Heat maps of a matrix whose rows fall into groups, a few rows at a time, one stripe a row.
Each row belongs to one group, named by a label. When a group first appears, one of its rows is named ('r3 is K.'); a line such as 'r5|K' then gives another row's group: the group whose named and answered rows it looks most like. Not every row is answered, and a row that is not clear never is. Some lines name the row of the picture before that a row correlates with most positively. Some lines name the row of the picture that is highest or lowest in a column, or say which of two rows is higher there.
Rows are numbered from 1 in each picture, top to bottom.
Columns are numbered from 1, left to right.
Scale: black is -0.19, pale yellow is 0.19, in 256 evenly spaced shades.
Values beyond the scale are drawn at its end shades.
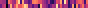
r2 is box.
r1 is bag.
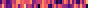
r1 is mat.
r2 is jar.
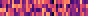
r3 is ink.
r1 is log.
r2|mat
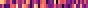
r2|jar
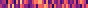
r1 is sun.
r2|log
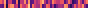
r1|ink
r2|sun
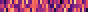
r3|sun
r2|log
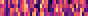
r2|box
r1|jar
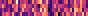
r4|log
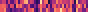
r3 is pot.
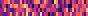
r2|box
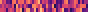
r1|mat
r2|sun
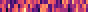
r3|box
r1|mat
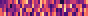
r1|box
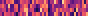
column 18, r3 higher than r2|No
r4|log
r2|box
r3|box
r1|log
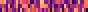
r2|box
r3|sun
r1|ink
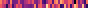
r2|sun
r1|pot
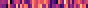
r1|bag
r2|sun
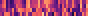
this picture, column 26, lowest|4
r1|mat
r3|mat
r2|mat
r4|log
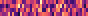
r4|log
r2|bag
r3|sun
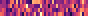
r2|box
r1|sun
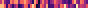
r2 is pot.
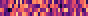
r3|mat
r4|jar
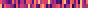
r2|ink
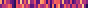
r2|sun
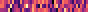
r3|bag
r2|pot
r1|log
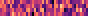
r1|log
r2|pot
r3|ink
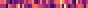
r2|bag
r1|pot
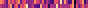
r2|box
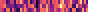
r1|ink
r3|log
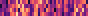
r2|bag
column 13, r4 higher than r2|Yes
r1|sun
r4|jar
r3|sun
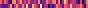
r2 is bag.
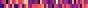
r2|log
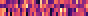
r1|pot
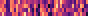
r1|pot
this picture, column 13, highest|4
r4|jar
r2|jar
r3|ink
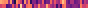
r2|mat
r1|ink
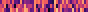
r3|jar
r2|ink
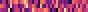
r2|pot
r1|box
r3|bag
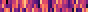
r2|jar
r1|box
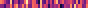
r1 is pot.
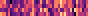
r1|pot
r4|pot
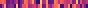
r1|pot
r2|sun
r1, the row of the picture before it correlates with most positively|1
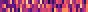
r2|mat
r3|log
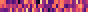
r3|bag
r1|pot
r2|ink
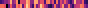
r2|ink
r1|sun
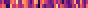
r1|jar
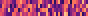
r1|sun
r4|mat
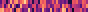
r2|log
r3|ink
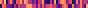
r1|ink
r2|mat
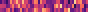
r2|jar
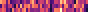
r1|pot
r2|sun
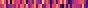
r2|sun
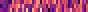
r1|mat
